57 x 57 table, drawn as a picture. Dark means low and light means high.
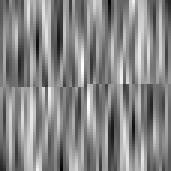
Slope: none. Grain: streaks running down. Symmetry: a half turn. Histogram: bell-shaped.
